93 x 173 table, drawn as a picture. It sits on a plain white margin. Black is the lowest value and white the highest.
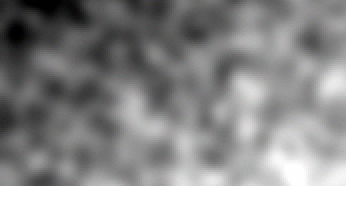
No single row or column stands out from its neighbours. The histogram is bell-shaped. Overall the values sit about 50% of the way up the scale. There are no lone odd cells. The bottom right is the ninth with the highest average. The field climbs toward the bottom right. The texture varies smoothly and slowly. The halves do not mirror each other. There are no regular stripes.
